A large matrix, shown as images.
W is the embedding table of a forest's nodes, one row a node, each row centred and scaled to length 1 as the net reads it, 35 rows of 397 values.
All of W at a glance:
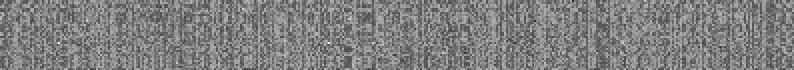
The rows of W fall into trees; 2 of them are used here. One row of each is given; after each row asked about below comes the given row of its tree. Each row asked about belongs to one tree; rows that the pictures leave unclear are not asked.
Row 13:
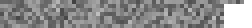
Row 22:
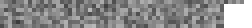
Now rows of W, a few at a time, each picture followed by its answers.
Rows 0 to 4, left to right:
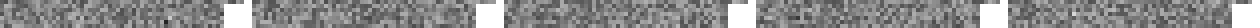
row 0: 13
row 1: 13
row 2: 22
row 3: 22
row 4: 13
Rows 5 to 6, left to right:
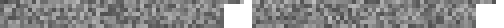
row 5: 13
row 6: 22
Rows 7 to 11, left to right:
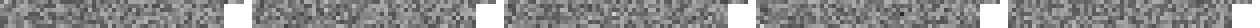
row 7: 22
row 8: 22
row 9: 22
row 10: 22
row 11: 22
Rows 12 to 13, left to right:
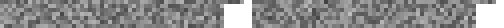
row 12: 13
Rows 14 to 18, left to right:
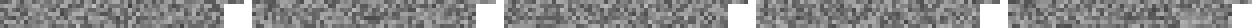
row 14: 13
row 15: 13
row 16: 22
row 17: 22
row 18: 13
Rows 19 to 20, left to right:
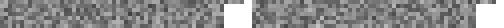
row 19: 22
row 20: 22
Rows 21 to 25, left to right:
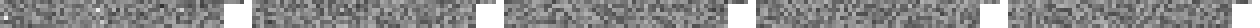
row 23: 13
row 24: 13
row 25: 13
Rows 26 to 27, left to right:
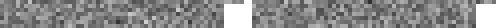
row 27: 22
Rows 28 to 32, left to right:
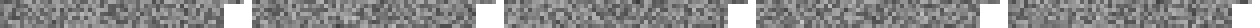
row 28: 13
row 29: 13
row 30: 13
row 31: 13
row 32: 13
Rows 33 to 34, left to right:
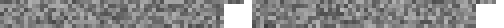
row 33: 13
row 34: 22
